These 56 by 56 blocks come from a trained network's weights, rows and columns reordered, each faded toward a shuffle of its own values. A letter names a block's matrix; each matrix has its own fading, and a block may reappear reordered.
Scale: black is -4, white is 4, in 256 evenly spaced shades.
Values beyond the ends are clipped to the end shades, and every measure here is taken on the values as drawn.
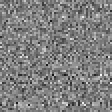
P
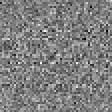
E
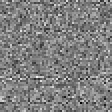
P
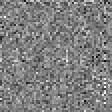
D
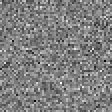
E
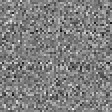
E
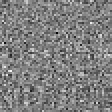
P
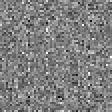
D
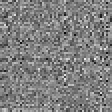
D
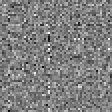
D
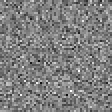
E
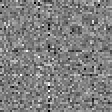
D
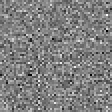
D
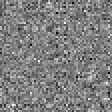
D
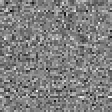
P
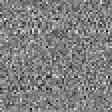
P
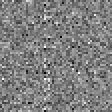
D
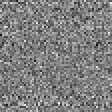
P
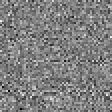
E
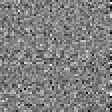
D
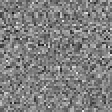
P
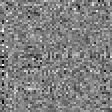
D
